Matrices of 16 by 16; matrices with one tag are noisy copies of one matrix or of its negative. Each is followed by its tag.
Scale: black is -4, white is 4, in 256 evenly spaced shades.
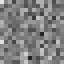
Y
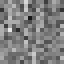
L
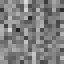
L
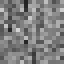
L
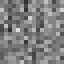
L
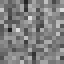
L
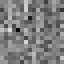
L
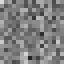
Y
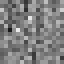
L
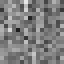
L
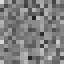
Y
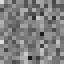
Y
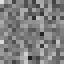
Y
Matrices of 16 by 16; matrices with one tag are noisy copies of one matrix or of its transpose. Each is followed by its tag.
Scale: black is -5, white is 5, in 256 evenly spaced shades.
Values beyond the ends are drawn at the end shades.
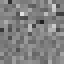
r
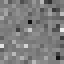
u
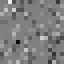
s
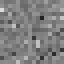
s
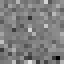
u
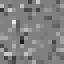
r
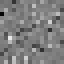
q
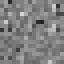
r
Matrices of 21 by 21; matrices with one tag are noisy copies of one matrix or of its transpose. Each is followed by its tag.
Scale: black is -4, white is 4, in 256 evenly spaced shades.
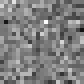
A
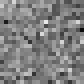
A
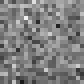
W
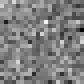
A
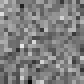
A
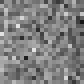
W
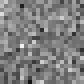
A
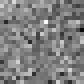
A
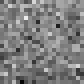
W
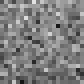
W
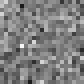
A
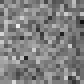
W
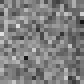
W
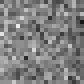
W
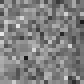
W
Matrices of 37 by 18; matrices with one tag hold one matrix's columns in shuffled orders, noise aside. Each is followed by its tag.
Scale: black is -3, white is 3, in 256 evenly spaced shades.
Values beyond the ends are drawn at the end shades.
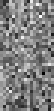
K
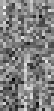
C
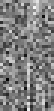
C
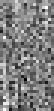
C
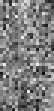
K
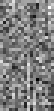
C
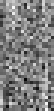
C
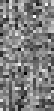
K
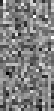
K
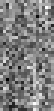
C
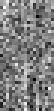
C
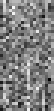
C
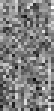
C
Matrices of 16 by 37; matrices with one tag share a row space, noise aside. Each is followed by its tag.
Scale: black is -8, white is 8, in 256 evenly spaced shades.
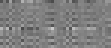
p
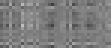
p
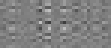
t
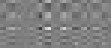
t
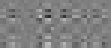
t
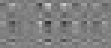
t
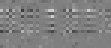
p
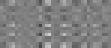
t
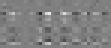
t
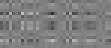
p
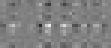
t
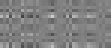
p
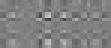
t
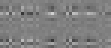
p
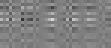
p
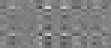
t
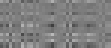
p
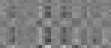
t
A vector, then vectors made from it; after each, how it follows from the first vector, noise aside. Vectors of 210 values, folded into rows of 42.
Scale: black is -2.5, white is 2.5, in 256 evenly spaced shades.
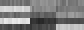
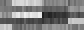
wrapped around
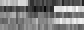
reversed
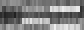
wrapped around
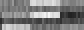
wrapped around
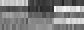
reversed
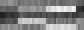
wrapped around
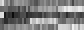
wrapped around
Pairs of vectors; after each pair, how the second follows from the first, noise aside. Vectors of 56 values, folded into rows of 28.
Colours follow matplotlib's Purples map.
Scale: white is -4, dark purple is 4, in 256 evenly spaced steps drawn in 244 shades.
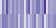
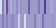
partly zeroed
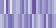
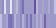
partly zeroed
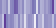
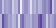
reversed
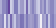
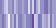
wrapped around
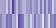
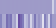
partly zeroed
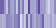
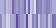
reversed
